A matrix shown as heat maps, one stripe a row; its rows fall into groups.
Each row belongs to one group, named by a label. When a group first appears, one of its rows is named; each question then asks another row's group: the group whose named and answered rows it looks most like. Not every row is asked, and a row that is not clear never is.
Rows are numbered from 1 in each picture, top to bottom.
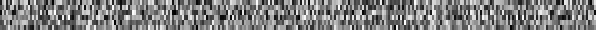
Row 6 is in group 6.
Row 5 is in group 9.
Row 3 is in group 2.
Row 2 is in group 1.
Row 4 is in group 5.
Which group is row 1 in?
9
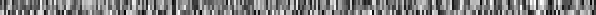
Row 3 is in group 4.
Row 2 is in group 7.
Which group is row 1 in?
7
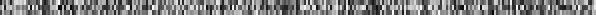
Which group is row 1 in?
9
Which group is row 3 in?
9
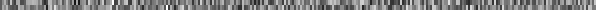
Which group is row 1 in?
1
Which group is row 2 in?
2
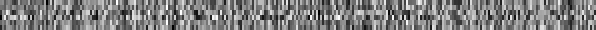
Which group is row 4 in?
9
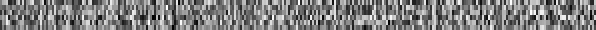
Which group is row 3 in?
7
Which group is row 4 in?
4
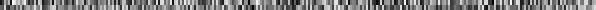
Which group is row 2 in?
1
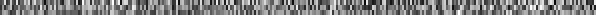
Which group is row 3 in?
4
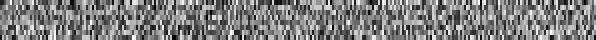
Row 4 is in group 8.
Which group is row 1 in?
5
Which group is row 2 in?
4
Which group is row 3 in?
7
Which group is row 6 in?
4
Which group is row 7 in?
1
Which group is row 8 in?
2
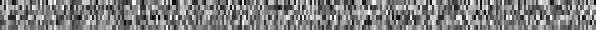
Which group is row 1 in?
2
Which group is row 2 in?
5
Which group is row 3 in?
2
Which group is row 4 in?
4
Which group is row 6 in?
2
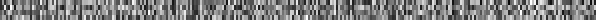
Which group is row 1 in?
7
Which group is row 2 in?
1
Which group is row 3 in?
7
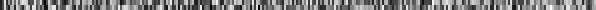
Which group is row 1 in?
9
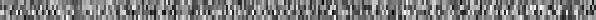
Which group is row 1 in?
2
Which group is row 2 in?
7
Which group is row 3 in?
8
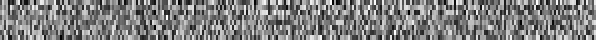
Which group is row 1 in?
4
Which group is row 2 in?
5
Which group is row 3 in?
4
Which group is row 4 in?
2
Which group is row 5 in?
5
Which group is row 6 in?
8
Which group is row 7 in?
1
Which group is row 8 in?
4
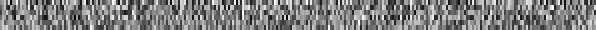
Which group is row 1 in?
8
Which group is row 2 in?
1
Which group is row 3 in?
2
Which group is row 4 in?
1
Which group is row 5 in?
5
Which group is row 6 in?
5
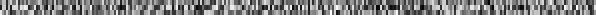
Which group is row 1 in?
1
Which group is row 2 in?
9
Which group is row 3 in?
4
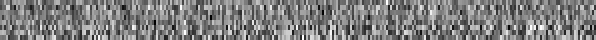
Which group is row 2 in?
6
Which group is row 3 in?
2
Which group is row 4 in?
6
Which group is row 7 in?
8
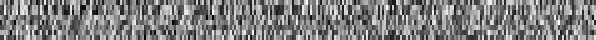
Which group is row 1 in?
8
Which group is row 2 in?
9
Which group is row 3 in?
9
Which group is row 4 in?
7
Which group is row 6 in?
5
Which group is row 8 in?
1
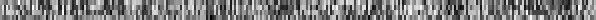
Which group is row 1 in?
5
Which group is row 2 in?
5
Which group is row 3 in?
5
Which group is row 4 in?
7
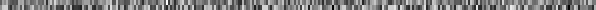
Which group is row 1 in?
2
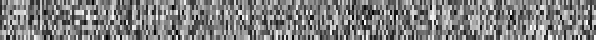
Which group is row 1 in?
8
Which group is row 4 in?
6
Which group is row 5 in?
9
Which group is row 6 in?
7
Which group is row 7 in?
8
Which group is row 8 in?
1
